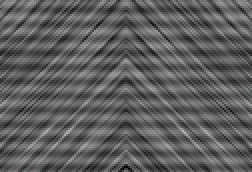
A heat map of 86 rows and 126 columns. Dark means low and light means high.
Mirror symmetry: left to right. Stripes: horizontal, repeating 12 times. Odd rows or columns: none. Histogram: bell-shaped.
